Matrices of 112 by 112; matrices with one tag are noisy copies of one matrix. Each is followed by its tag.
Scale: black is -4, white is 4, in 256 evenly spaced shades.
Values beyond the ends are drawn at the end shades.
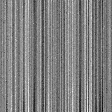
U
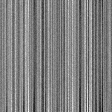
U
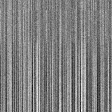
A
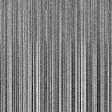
A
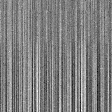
A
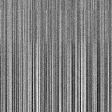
A
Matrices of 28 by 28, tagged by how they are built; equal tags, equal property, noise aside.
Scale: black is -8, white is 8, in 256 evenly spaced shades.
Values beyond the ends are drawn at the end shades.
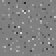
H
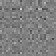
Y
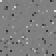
H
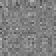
Y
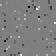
H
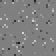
H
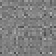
Y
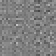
Y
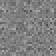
Y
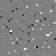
H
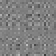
Y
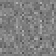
Y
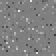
H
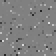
H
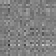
Y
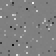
H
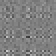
Y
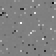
H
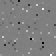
H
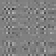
Y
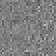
Y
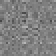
Y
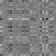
Y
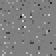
H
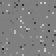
H
